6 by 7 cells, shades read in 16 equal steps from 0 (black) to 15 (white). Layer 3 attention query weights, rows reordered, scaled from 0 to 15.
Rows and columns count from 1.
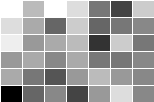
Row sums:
77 62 66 59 59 48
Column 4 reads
13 12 11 10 9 4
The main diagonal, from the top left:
15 10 10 10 11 13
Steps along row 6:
up up down up up down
